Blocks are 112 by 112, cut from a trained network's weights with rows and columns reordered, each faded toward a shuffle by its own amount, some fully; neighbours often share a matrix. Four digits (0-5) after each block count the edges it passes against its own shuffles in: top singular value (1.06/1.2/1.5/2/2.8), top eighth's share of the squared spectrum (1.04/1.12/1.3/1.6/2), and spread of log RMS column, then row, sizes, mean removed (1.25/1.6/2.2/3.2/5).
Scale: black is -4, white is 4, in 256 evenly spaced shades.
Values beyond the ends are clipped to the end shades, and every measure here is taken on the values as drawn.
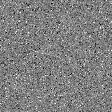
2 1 0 0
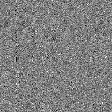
3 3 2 1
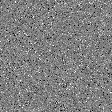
0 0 0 0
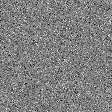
1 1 0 0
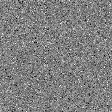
2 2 0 0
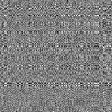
5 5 2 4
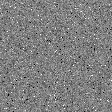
1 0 0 0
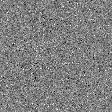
2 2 1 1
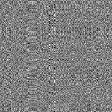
4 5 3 3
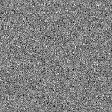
3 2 1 1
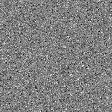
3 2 0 1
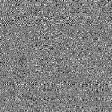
4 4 1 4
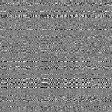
5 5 1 4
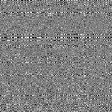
5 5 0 4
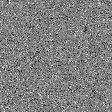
2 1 0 0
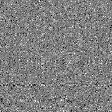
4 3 0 2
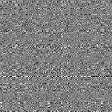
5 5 1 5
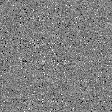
2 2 1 1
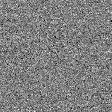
3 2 0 1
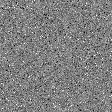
0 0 0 0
